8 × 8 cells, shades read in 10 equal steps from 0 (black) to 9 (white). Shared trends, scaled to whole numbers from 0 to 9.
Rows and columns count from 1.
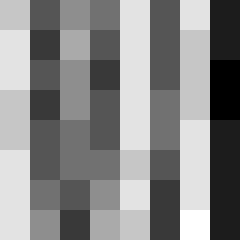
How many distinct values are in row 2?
6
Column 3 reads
5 6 5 5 4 4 3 2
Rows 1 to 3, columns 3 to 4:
5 4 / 6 3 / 5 2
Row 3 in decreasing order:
8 8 7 5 3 3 2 0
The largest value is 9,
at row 8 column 7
